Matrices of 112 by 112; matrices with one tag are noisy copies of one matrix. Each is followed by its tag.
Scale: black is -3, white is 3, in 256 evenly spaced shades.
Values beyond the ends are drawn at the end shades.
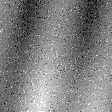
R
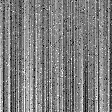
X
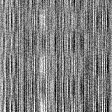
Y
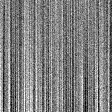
X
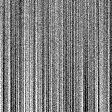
X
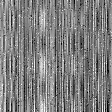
Y
